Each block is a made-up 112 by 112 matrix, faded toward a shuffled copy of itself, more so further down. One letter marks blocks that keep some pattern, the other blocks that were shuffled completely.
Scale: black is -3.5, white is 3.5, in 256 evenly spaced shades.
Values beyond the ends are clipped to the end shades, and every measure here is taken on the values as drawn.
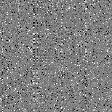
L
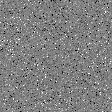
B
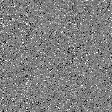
L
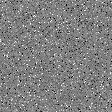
B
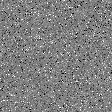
B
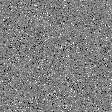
B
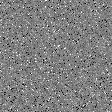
B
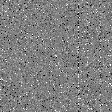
L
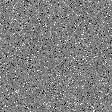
B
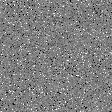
B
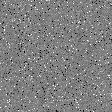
B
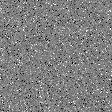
B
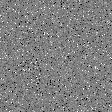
B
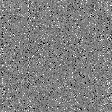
L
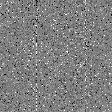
L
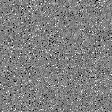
L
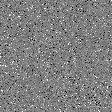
B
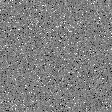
B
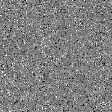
L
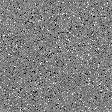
B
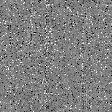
L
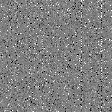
L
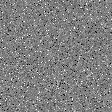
B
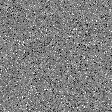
B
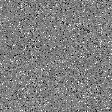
L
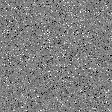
B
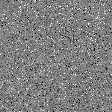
B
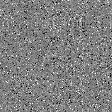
L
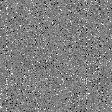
L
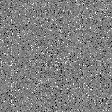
L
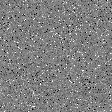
B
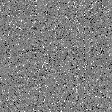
L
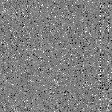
L
